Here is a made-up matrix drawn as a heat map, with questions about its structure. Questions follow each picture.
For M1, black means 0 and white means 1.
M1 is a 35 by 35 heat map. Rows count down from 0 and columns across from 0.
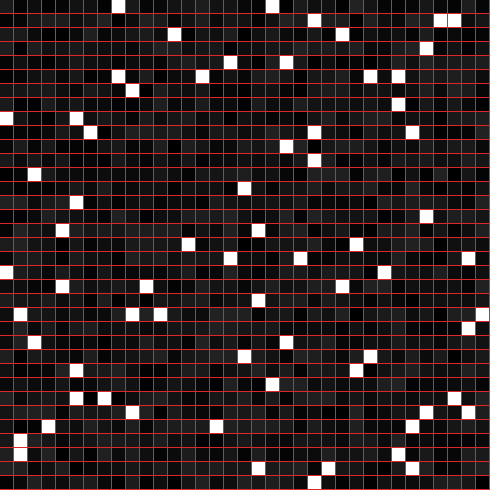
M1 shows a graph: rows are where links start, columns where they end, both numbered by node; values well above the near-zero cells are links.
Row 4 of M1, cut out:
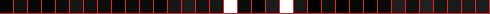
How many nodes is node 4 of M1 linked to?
2
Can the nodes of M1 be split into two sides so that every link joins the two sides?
yes
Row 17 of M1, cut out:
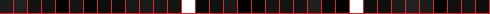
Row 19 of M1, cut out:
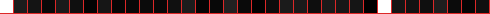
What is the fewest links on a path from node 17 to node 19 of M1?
6
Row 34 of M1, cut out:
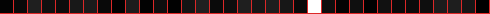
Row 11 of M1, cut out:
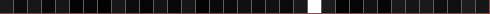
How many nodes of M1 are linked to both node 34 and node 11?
1
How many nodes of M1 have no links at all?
0
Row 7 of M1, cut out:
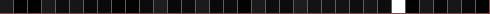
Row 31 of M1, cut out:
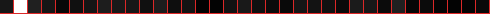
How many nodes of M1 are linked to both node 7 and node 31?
0
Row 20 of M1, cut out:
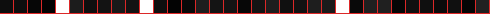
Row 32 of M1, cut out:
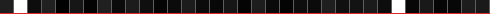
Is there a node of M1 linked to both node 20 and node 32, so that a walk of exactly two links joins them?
no
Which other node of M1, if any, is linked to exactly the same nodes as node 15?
node 3
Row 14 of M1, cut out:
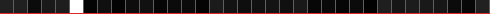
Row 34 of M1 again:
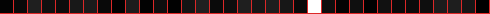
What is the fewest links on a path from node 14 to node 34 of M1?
6
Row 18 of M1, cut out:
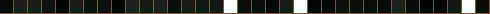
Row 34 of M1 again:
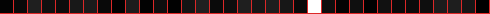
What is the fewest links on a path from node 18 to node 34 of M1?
5
